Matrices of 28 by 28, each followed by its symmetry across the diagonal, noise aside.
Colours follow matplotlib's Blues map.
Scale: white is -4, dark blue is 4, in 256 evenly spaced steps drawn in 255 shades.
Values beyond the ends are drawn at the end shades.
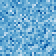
symmetric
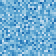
antisymmetric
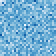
symmetric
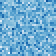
neither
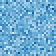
antisymmetric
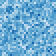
symmetric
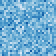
neither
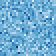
antisymmetric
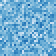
symmetric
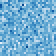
neither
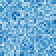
symmetric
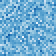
symmetric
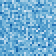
antisymmetric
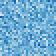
antisymmetric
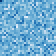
symmetric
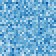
neither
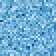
neither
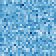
neither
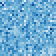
neither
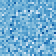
antisymmetric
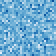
antisymmetric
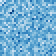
symmetric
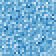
symmetric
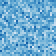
neither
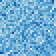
symmetric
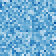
antisymmetric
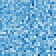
antisymmetric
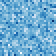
antisymmetric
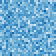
neither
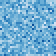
neither
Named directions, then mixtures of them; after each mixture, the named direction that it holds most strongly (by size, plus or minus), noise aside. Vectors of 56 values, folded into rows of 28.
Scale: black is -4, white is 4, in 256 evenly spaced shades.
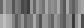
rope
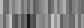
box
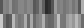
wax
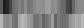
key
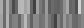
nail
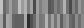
box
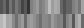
rope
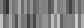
box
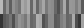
rope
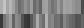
key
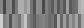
nail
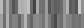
nail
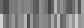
wax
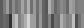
box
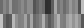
wax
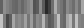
wax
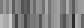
rope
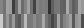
nail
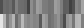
rope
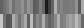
wax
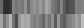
key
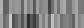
box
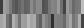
box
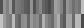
wax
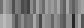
rope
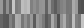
rope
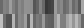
wax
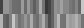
wax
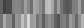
key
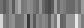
wax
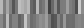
nail
